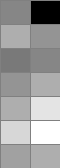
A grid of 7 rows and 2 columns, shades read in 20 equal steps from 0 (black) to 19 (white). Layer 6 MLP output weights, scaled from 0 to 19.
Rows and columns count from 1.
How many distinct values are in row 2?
2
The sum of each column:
84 83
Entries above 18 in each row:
0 0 0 0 0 1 0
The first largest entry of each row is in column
1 1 2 2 2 2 2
